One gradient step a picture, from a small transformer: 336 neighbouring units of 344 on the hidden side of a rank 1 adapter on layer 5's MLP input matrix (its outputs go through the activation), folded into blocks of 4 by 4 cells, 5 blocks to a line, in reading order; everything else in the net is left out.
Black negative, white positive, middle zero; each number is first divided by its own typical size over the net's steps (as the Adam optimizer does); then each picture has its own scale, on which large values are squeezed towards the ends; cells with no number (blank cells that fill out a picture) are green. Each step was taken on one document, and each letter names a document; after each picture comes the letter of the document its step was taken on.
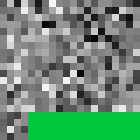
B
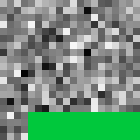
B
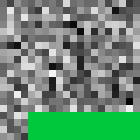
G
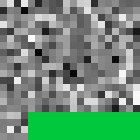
B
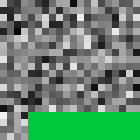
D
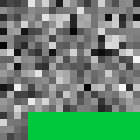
D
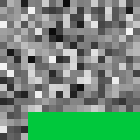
G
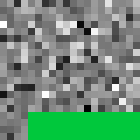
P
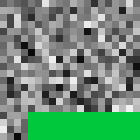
G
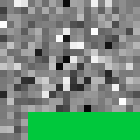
P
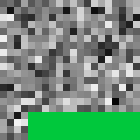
D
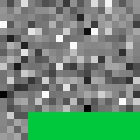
P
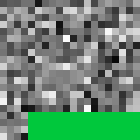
B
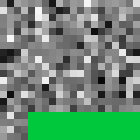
B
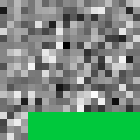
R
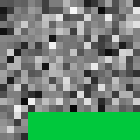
D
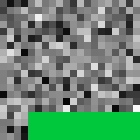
B
